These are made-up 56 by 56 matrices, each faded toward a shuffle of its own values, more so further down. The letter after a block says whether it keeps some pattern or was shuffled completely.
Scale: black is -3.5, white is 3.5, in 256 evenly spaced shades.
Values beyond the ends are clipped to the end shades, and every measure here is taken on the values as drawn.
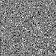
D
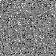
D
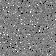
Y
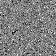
Y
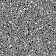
Y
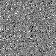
D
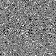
D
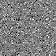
D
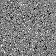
Y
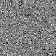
D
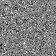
Y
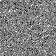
Y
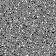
Y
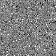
D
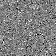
Y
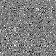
D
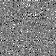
D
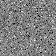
Y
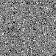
D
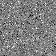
Y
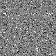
D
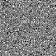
D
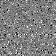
D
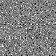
D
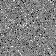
Y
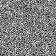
Y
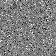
Y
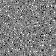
D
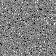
Y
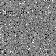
D
